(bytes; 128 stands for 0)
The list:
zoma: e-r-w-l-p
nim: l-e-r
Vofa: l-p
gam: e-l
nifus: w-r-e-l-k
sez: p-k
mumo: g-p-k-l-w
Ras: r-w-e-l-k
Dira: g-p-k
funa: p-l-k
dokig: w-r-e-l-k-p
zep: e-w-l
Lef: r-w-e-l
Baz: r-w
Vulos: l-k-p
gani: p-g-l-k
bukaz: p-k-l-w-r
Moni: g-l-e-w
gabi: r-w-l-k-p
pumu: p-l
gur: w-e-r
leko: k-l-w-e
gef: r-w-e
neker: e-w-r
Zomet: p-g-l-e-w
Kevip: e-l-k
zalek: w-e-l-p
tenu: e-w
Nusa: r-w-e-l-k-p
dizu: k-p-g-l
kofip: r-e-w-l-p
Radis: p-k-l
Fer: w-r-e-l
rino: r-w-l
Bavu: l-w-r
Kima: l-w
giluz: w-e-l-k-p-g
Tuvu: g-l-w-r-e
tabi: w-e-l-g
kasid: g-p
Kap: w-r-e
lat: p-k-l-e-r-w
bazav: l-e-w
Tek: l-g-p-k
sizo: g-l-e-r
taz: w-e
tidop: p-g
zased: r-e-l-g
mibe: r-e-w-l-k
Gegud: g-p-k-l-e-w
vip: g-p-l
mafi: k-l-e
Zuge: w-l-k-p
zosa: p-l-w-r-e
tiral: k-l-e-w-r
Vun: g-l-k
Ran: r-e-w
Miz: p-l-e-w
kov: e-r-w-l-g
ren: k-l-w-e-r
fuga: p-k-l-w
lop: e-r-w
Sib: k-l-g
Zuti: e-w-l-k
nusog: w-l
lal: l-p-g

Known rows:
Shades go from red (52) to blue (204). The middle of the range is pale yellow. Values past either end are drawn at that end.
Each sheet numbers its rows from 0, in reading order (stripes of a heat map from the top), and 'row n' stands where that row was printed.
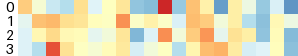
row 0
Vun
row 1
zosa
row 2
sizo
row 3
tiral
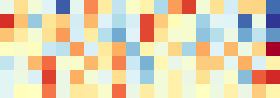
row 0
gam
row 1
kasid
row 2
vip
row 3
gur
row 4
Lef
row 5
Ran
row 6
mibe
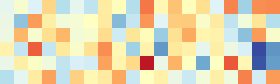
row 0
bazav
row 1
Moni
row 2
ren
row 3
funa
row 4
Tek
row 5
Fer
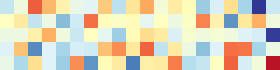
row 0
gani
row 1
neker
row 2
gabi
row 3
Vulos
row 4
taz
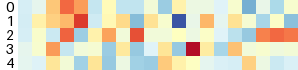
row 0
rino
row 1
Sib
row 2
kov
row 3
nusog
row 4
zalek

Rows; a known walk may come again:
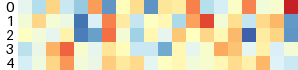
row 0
taz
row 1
gam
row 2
tenu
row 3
gef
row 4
Ras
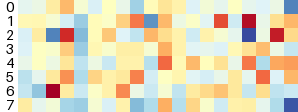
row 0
gabi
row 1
nim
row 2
lop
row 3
dokig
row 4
bazav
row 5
Fer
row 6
Miz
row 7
Zuge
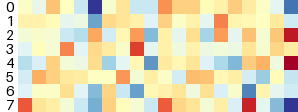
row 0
Kima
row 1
Bavu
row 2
gur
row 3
mibe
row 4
tabi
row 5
zosa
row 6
zep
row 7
Vofa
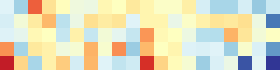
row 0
bukaz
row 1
Nusa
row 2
giluz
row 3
mumo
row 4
kasid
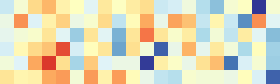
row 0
Radis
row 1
Tuvu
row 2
Zuti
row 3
Sib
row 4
Baz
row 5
dizu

